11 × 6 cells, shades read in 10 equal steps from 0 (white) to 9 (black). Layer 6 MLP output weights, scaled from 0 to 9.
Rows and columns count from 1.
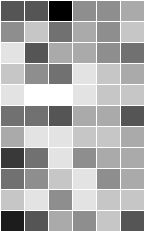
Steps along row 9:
down down down up down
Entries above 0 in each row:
6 6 6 6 4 6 6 6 6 6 6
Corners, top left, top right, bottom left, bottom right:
6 3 8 6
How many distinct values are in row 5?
3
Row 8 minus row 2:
3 3 -4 1 -1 1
